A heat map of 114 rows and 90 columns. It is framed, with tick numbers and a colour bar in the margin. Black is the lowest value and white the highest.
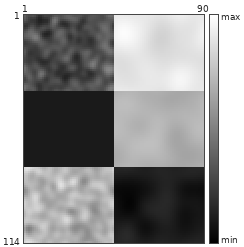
It is made of 3 by 2 panels. Panel 1,1: low, blotchy. Panel 1,2: very high, smooth, faint in contrast. Panel 2,1: very low, flat. Panel 2,2: high, smooth, faint in contrast. Panel 3,1: high, blotchy. Panel 3,2: very low, smooth, faint in contrast.
